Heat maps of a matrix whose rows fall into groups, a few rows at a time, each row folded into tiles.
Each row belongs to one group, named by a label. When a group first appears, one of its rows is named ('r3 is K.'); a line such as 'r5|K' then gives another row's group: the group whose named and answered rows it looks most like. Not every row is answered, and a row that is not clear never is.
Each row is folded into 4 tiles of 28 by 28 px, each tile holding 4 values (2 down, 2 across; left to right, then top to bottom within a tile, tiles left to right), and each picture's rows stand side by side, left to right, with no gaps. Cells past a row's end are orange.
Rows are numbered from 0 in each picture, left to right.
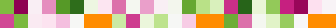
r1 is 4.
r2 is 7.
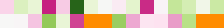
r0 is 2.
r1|4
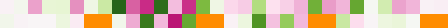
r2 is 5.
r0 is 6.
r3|7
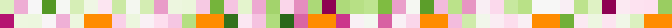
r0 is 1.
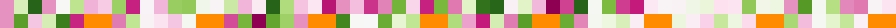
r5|7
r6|2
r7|7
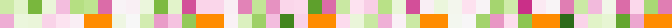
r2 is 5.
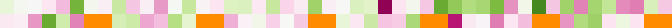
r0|2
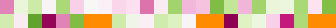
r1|6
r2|1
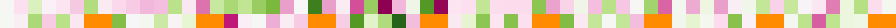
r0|5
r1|6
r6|5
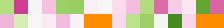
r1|5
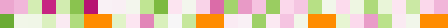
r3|2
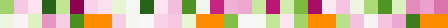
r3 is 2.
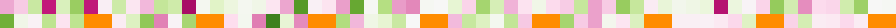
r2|2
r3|7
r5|4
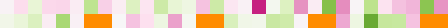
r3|5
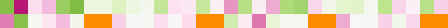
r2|4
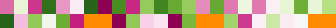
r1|1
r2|4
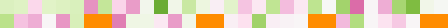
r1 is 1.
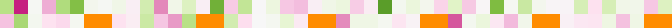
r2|7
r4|1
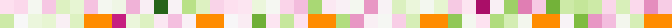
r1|1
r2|5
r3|4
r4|6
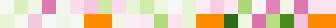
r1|2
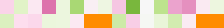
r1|7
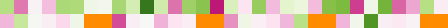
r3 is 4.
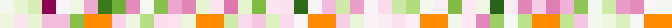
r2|2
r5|7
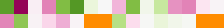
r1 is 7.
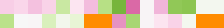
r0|6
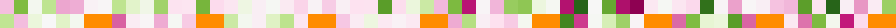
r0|7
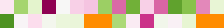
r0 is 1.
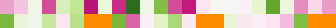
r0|6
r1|7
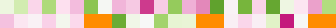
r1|6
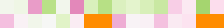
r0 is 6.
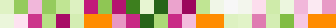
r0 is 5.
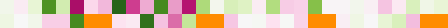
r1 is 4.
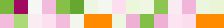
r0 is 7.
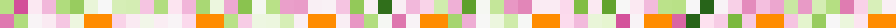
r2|7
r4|7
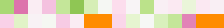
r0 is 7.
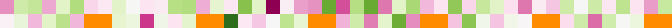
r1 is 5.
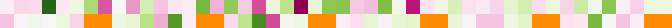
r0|1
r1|5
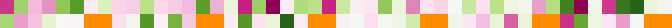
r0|4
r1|5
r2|5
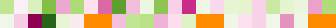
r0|2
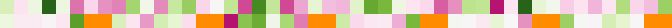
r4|2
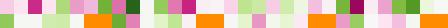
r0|6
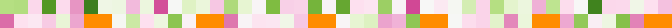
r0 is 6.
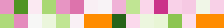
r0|7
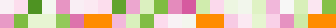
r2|1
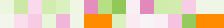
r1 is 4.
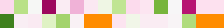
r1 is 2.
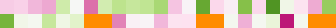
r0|6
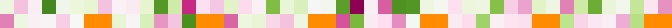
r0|1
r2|1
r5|2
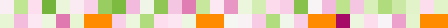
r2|2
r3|1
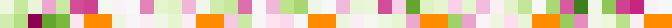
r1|6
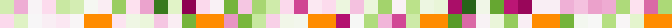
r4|7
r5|6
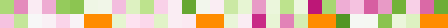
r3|6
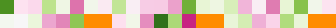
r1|2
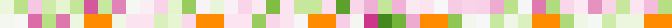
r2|1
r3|2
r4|6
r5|6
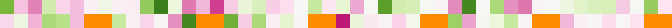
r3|1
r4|7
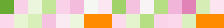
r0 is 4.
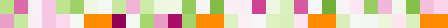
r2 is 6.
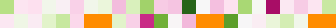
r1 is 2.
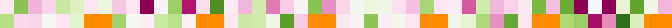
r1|6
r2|5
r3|5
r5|5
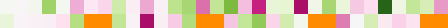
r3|1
